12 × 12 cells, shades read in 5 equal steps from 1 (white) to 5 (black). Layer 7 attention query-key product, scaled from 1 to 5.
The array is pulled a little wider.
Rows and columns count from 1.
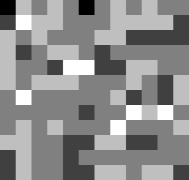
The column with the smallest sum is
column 2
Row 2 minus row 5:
2 -2 -1 -2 2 2 -1 -2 0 0 -1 1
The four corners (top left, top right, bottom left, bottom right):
5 3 4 4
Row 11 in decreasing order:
4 4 3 3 3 3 3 3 3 3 3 2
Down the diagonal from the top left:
5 1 2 2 1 3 3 3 3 4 3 4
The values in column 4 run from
2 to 4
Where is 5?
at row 1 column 1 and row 1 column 6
